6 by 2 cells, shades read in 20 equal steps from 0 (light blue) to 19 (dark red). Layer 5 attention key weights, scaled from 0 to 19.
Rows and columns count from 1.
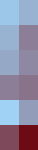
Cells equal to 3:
2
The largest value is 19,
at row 6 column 2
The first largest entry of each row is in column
2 2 2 2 2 2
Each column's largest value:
13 19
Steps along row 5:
up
